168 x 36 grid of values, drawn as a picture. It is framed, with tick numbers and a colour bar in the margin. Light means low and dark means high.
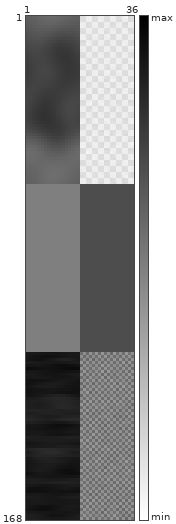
It is made of 3 by 2 panels. Panel 1,1: high, smooth. Panel 1,2: very low, checkered, faint in contrast. Panel 2,1: middling, flat. Panel 2,2: high, flat. Panel 3,1: very high, streaked across, faint in contrast. Panel 3,2: middling, checkered.
